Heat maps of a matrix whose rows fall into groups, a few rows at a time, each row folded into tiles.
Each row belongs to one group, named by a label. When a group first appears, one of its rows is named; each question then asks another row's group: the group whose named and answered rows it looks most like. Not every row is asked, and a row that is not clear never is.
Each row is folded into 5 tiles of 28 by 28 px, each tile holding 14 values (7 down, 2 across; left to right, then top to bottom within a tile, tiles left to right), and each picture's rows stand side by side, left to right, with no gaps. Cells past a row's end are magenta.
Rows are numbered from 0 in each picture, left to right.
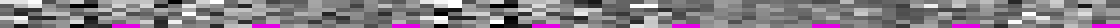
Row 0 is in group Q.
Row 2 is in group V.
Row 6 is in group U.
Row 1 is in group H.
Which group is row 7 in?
H
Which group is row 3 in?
Q
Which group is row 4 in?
U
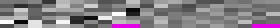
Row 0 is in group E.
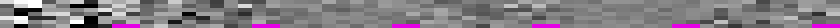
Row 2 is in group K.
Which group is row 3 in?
U
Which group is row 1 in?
V
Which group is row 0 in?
Q
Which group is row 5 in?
K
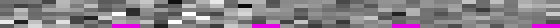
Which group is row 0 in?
E
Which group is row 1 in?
H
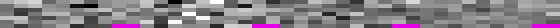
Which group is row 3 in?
K
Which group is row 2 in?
V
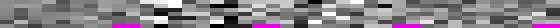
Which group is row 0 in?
K
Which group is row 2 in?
H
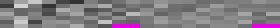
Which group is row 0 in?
V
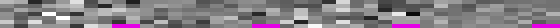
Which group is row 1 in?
K
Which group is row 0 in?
H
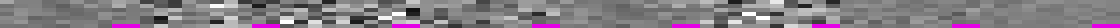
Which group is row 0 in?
U
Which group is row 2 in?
E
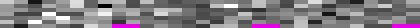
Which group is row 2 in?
V
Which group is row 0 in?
H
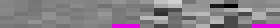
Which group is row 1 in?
Q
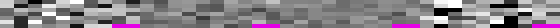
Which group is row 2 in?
K
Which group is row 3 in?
Q
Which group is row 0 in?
H
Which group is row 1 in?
V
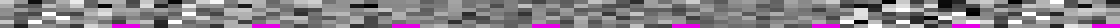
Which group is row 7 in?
H
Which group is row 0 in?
H
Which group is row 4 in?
V
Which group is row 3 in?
V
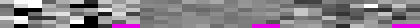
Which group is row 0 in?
Q
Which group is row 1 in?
K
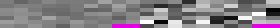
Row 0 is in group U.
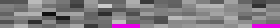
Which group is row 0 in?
V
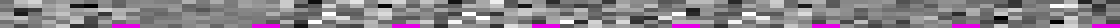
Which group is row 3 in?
H
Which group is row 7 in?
U
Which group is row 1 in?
K
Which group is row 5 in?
H
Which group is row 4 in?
E
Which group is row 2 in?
H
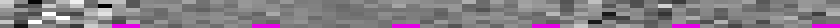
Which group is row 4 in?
V
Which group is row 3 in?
K
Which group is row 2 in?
U
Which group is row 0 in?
H
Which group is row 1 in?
K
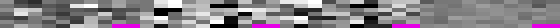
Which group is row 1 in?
Q
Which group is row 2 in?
Q
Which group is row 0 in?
U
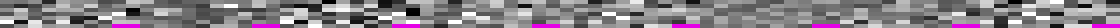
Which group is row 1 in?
U
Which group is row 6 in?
E
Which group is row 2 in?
E
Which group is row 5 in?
V
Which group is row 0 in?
E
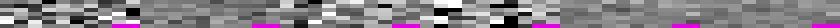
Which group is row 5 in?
K
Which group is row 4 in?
K
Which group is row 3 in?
Q
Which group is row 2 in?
H
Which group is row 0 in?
E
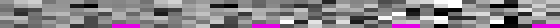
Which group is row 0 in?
Q
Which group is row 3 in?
Q
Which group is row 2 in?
E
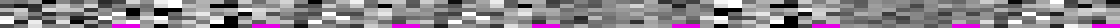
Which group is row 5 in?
Q
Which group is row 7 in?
H
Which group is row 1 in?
Q
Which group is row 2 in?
H
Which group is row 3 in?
H
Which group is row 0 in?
E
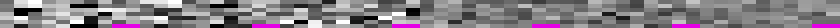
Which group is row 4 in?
V
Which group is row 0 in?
Q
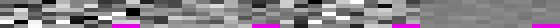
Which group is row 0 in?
E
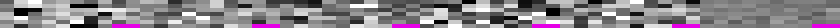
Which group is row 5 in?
K
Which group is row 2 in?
U
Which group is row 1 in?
H
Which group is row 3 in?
E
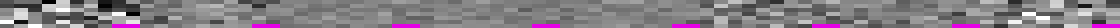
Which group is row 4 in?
K
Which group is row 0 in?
E
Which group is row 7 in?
H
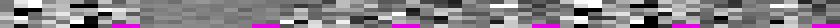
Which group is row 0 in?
Q
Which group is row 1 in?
K
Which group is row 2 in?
E
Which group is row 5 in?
U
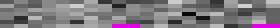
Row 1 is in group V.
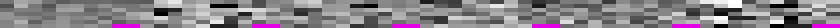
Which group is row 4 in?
E
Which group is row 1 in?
Q
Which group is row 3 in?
U
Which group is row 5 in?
Q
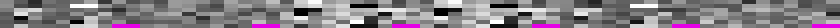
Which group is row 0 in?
U
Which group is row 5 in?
E
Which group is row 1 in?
V
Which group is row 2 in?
Q
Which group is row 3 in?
Q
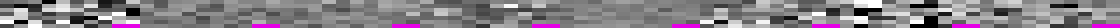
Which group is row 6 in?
Q
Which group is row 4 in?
K
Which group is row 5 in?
E
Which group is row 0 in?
E
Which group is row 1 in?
V
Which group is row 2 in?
K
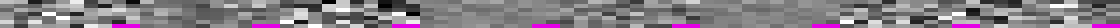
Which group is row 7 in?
U
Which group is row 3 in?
K
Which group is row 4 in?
V
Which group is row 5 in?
K
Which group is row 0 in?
H
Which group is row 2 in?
E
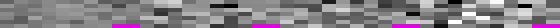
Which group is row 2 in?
E
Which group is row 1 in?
Q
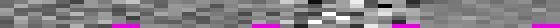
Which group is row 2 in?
H
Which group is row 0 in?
V
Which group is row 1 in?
V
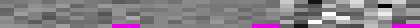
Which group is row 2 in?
H
